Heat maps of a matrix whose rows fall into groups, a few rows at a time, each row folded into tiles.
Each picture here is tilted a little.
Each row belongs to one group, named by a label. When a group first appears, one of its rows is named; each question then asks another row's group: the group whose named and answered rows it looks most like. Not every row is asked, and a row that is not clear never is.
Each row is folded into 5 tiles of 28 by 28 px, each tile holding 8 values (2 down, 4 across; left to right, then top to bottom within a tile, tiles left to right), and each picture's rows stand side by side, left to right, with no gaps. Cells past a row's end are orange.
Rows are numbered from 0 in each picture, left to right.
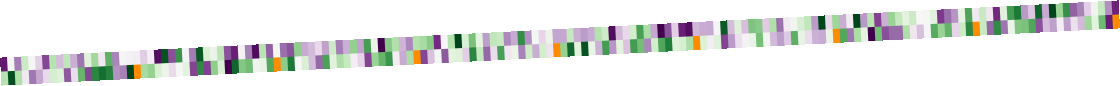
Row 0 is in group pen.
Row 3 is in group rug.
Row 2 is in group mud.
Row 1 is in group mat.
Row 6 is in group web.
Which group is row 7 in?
rug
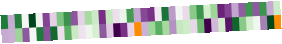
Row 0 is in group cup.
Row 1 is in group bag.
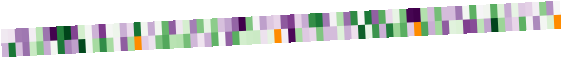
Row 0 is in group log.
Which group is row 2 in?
rug
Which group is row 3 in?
web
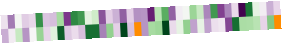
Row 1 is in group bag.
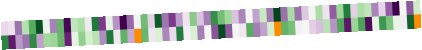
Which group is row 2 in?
mat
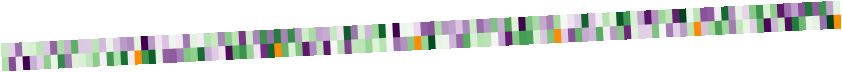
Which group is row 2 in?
pen
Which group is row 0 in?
rug
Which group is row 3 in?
mud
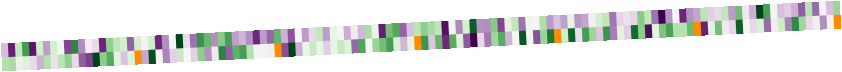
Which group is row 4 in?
mat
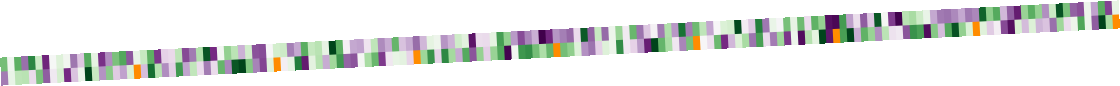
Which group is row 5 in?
rug
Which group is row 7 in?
web
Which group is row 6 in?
mat
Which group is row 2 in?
rug
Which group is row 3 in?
mat
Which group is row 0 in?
cup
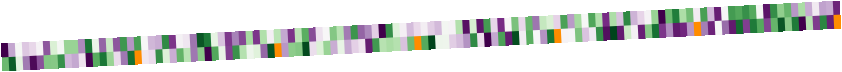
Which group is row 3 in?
pen
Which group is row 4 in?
cup
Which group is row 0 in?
mud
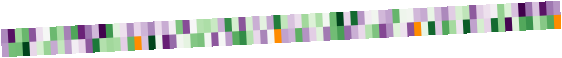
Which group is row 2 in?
rug
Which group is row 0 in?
bag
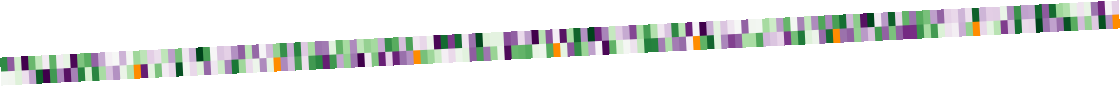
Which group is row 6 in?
cup
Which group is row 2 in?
cup
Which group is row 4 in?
cup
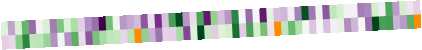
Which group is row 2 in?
pen
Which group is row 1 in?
rug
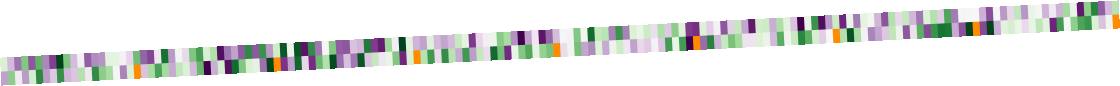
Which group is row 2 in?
cup
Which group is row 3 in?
mat
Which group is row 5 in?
log
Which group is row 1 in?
bag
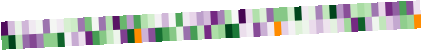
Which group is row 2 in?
web
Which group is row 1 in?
cup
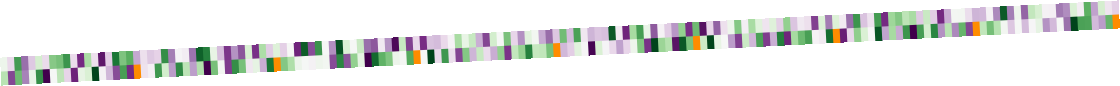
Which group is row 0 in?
cup
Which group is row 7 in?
pen
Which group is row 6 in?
cup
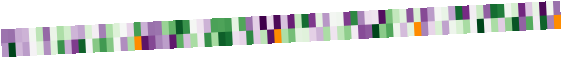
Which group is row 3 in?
rug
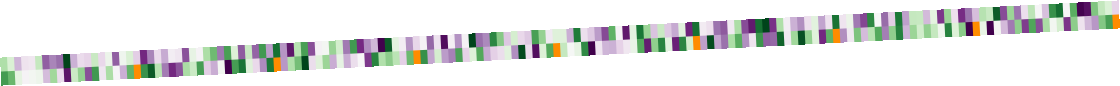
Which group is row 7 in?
web
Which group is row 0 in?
pen
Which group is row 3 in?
web
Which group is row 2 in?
bag
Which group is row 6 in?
rug
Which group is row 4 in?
web
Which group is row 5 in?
log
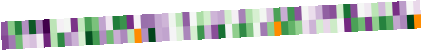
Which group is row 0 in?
cup
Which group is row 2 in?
pen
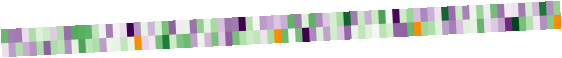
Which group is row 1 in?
bag
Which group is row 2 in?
pen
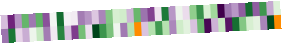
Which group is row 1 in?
bag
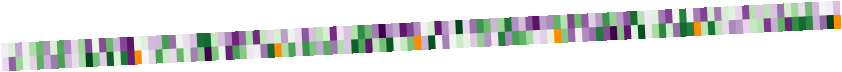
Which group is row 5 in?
pen
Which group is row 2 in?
mat
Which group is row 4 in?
web
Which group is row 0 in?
rug
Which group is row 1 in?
bag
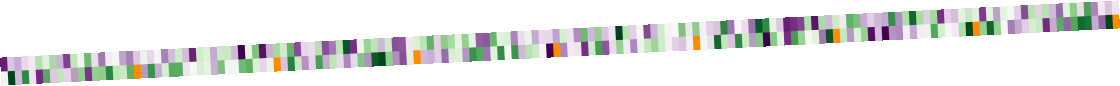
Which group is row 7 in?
pen
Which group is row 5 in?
bag
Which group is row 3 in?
rug
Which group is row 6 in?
web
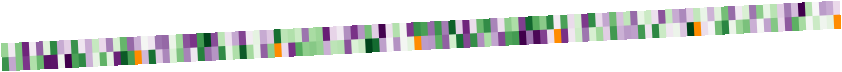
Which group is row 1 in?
log
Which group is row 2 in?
cup
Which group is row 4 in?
cup
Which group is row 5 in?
bag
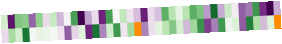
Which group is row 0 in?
bag
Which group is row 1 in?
rug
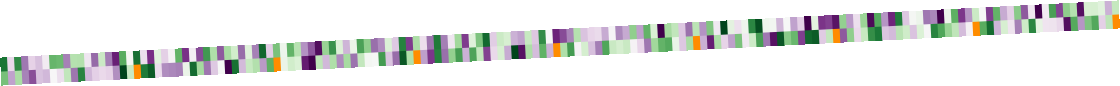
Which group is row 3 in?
cup
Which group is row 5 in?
rug
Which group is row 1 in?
mud
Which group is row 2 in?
web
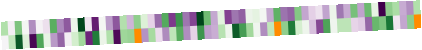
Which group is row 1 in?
log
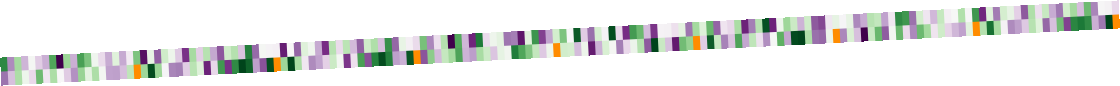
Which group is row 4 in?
web
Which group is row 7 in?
pen
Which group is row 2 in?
pen
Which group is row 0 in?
cup
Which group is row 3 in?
log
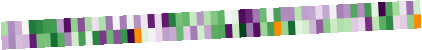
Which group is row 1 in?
web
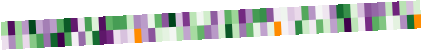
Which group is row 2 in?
bag
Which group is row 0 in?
cup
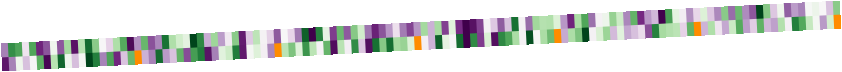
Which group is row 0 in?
cup
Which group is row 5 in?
log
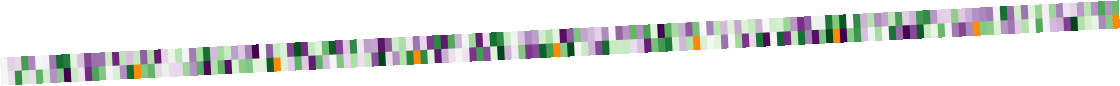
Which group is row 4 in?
mud
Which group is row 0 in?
bag
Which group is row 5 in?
web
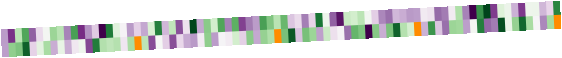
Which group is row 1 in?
web
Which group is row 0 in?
bag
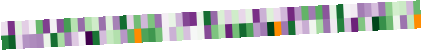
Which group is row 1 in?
pen
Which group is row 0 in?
mud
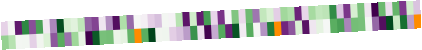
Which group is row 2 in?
rug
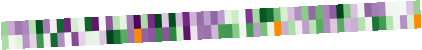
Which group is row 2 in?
log
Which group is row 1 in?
cup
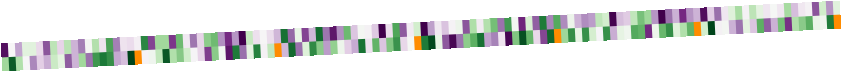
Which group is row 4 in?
mat
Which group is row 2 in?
log
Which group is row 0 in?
pen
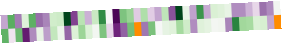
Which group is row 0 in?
pen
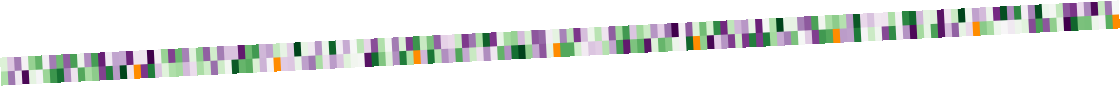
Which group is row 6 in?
cup
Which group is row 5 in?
web
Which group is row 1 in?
log
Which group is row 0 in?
rug
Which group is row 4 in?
mat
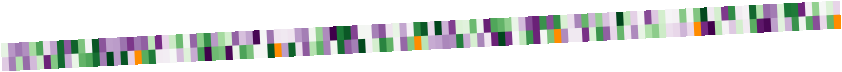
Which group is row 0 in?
rug
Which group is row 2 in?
log
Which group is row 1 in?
mat
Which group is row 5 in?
cup
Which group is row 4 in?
log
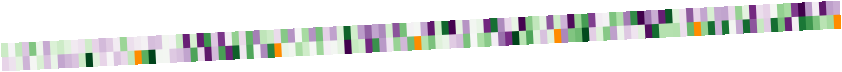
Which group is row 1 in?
pen
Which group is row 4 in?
bag
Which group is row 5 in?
mat
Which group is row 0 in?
cup
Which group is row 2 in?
bag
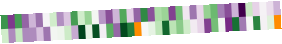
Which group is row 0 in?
web
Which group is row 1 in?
bag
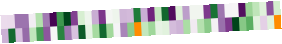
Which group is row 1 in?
mud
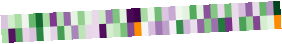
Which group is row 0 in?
rug
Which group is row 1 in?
web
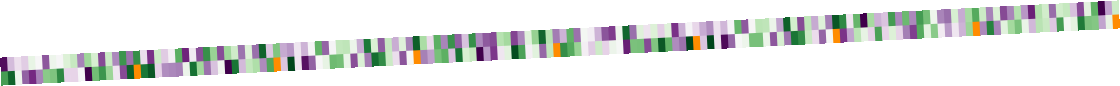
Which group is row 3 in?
cup
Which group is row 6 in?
cup
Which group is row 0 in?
mud
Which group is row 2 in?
mud
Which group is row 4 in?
pen
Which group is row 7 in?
log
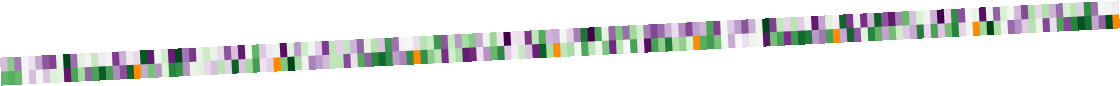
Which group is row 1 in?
log
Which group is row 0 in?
pen
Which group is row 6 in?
log
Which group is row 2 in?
pen
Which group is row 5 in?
pen
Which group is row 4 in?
mat
